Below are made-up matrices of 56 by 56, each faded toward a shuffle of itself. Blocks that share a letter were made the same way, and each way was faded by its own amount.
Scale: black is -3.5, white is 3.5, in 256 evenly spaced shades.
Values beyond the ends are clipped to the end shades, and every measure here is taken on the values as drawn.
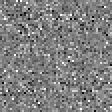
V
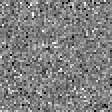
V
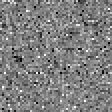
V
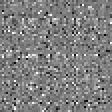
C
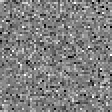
V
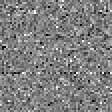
V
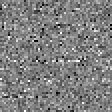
V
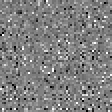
C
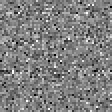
V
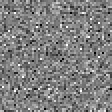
V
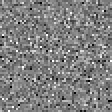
V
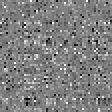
C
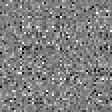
C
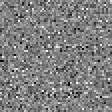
V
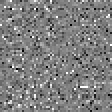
C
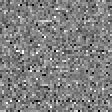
V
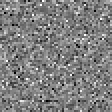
V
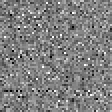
V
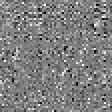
C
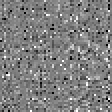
C
